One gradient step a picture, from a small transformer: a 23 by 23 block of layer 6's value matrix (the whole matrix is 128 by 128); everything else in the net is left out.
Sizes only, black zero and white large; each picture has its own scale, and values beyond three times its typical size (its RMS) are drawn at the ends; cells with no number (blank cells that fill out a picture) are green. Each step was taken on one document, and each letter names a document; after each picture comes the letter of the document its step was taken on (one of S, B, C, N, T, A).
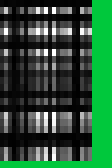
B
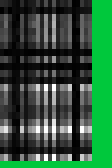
B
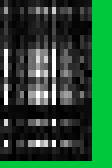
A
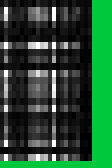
A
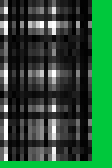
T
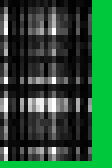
T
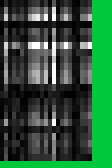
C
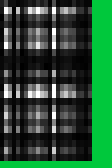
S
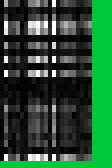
S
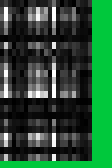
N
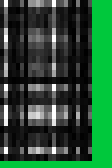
A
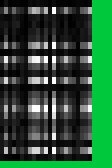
C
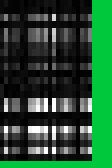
C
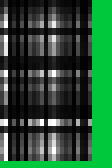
T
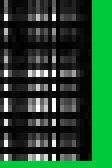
N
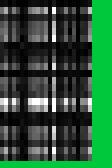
C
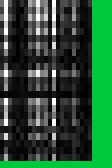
N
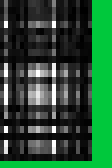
A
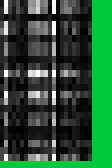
S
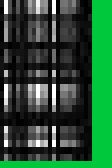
S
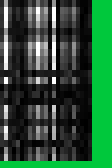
N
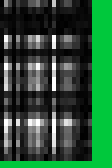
S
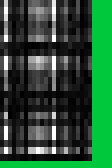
A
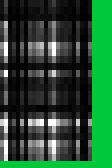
T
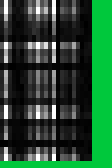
N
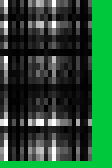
T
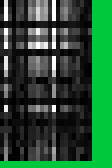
A
